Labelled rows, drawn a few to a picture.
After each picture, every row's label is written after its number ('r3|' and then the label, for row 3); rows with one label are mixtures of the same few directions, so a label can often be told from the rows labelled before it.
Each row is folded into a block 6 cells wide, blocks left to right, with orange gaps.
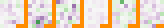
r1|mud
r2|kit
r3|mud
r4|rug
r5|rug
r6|kit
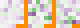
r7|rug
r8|rug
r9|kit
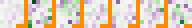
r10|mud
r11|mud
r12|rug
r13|mud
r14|mud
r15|mud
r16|mud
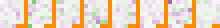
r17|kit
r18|mud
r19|rug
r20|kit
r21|kit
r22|mud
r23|rug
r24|rug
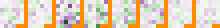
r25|kit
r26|rug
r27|kit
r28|kit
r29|kit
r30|rug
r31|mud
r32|kit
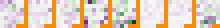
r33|rug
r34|rug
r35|mud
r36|mud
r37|kit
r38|kit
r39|rug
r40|kit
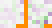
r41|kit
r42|kit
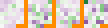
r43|rug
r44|kit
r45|kit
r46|mud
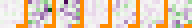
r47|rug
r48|mud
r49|rug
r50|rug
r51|rug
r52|kit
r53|kit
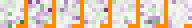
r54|kit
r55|rug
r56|rug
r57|mud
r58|mud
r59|kit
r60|mud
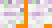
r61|rug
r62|rug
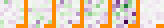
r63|mud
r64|kit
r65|rug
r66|rug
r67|rug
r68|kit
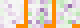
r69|mud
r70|kit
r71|rug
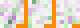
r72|kit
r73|mud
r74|kit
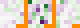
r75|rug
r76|mud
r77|mud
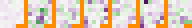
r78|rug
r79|kit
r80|kit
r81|mud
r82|rug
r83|mud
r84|kit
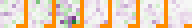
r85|rug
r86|rug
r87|kit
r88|kit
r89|rug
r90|mud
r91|mud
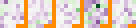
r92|mud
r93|kit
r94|mud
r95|rug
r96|kit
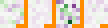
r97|rug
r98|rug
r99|mud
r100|mud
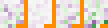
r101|kit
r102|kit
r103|kit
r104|kit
